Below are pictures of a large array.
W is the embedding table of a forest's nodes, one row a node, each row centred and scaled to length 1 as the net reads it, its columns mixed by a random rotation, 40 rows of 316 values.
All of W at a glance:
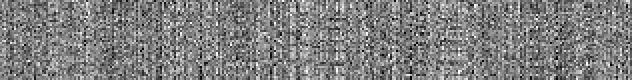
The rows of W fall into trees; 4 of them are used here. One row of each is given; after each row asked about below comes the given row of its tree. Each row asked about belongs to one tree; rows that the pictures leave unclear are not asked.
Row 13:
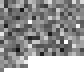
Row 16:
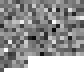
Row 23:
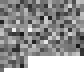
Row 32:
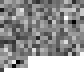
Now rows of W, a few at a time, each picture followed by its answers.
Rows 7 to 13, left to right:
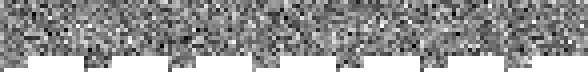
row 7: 13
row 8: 23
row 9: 32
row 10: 13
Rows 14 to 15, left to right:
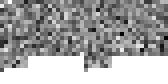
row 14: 32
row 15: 23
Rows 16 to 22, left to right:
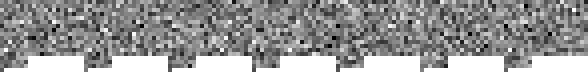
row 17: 16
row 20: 32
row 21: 13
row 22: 16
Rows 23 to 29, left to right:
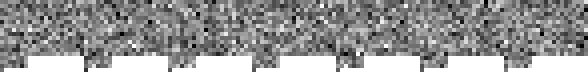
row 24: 23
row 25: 32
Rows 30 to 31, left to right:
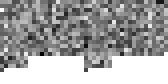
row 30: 16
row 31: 32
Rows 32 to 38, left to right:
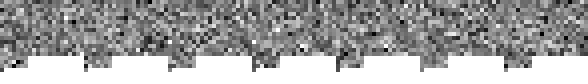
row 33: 23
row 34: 23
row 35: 23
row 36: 23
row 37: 13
